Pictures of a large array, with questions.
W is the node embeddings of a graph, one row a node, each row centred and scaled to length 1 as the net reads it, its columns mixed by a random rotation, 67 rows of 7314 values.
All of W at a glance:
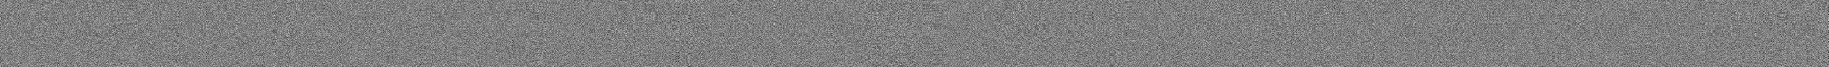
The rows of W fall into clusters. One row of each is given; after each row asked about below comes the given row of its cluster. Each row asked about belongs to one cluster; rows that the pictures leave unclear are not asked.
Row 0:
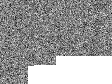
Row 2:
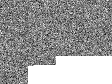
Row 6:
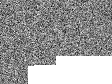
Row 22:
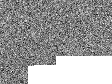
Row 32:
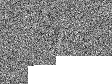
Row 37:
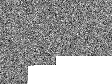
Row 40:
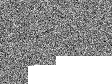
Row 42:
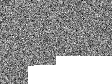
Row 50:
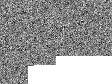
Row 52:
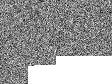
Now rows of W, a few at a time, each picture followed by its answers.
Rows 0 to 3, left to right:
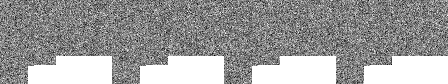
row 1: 32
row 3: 37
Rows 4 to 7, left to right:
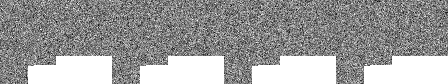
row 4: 6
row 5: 0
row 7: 52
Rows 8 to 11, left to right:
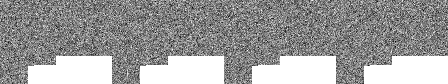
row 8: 0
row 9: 6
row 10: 50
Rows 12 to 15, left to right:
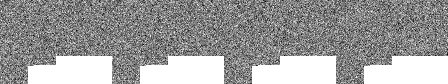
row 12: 42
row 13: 42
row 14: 52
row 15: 22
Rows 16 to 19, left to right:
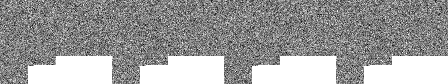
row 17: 42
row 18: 22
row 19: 42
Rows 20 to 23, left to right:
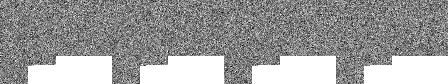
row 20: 40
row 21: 52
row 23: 0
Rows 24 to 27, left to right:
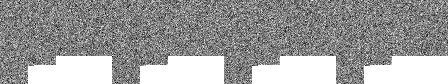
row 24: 0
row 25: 40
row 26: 50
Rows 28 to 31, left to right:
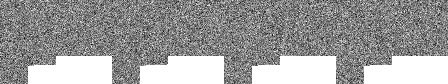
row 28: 40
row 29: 40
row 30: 32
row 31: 42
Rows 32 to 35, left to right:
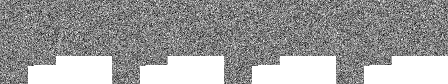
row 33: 2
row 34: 50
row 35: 2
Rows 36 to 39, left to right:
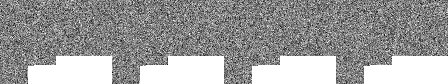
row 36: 6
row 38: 0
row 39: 32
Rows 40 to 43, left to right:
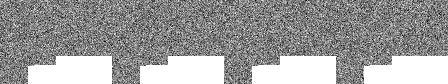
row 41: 52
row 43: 6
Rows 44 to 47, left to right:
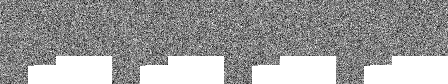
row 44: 32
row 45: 37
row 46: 40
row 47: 50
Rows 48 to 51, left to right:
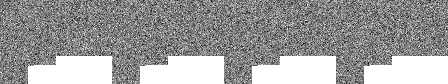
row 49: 42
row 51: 32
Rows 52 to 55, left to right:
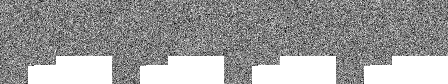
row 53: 22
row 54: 50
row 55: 6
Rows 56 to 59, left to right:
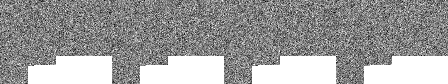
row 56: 52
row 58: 52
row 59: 40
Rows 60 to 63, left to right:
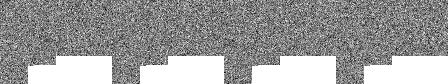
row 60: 42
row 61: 52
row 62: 37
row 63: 0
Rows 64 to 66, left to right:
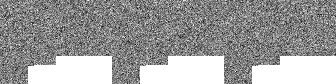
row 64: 50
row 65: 6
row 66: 22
